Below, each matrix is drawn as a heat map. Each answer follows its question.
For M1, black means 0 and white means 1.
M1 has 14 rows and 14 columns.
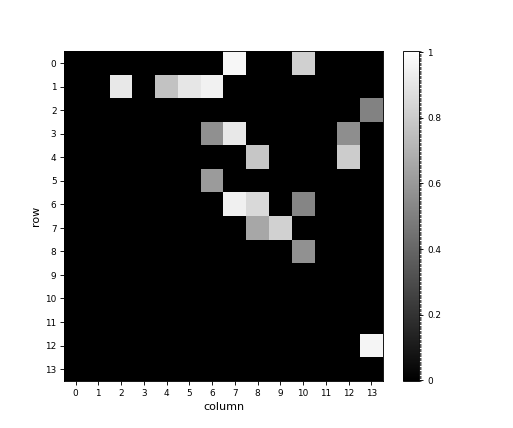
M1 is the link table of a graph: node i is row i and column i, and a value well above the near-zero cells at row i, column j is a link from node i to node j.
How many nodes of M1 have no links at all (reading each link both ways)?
1
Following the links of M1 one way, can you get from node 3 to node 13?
yes
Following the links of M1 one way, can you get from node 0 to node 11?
no
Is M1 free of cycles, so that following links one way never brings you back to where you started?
yes
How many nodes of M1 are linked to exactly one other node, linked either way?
1
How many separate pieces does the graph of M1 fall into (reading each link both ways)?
2
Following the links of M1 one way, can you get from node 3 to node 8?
yes
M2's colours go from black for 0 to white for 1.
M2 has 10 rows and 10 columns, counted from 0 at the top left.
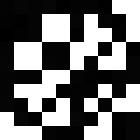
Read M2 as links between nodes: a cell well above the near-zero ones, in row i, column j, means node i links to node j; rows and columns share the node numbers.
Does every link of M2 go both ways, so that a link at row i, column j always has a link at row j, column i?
yes
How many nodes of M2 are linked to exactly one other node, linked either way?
0
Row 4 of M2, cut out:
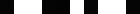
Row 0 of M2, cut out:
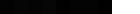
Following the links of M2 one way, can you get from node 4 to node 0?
yes
